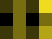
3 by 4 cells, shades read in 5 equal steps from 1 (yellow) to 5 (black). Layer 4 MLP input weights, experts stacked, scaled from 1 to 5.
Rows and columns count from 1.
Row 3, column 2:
3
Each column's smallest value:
4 3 4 1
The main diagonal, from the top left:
4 3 4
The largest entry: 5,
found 2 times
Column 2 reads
3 3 3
